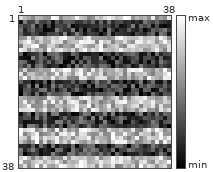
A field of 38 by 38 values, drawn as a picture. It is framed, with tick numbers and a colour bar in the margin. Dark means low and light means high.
Histogram: flat. Slope: none. Stripes: horizontal, repeating 5 times.
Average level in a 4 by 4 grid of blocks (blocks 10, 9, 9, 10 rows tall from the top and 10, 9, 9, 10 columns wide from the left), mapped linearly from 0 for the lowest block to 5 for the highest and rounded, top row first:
2 2 2 2
0 0 0 0
1 2 1 2
4 5 4 4
